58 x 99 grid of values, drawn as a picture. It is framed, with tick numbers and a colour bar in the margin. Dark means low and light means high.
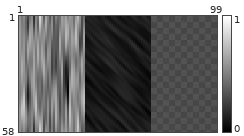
It is made of 1 by 3 panels. Panel 1,1: middling, streaked downward, strong in contrast. Panel 1,2: very low, slanting down to the right, faint in contrast. Panel 1,3: low, checkered, faint in contrast.
